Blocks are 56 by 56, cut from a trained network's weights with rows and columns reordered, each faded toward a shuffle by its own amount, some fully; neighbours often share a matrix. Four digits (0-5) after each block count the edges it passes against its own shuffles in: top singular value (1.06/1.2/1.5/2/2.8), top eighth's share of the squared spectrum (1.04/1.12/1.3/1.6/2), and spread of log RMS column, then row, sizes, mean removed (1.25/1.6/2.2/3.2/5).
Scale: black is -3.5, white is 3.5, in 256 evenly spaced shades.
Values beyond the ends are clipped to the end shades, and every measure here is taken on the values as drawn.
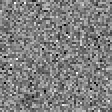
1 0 0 0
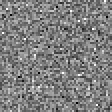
0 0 0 0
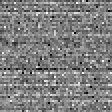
4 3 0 2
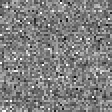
1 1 0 0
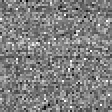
2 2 0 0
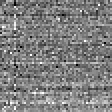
3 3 1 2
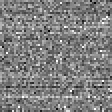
3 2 0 1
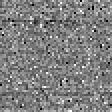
2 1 0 0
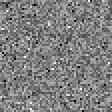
0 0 0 0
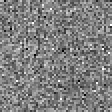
2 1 0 0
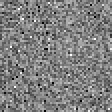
1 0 0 0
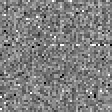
2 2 0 1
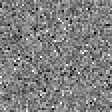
0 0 0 0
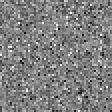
1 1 0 0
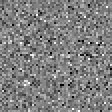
2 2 1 1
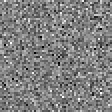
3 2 1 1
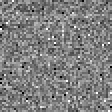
0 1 0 0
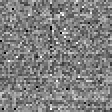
2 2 0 0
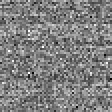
2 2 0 0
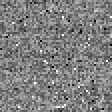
1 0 0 0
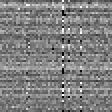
4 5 2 2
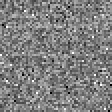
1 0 0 0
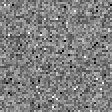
0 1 0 0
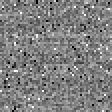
0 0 0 0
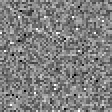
0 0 0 0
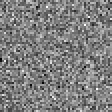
3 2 0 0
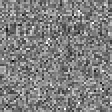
3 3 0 1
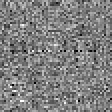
3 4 1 2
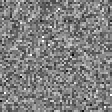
0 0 0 0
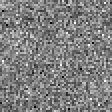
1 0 0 0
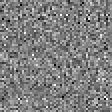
3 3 1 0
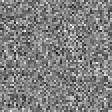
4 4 2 0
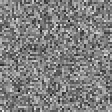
1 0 0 0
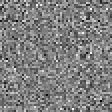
3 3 1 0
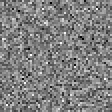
1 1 0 0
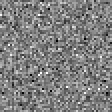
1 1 0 1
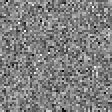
2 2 0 0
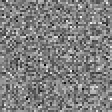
3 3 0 1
